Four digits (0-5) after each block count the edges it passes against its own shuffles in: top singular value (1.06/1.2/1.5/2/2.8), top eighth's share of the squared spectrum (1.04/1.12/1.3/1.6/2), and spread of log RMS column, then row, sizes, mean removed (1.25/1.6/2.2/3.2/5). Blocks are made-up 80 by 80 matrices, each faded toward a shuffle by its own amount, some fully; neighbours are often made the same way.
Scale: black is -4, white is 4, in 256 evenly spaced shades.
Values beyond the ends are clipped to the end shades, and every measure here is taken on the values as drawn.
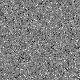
2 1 0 0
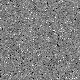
2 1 0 0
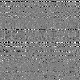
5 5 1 3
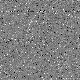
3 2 0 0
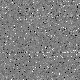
2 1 0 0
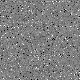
2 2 0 1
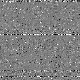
4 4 0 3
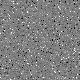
0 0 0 0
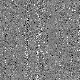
1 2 3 0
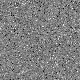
0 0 0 0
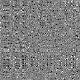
4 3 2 2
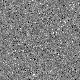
0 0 0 0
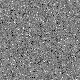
0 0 0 0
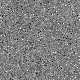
0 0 0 0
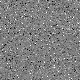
2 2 0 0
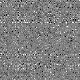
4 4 2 2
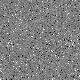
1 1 0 0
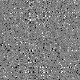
3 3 1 2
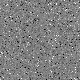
1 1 0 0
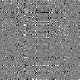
4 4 2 3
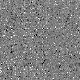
3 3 1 1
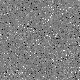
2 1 0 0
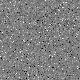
0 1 0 0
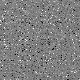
3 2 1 1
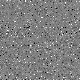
2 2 0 1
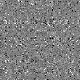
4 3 2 2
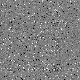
2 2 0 1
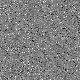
2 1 0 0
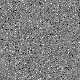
0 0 1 0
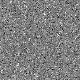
0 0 2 0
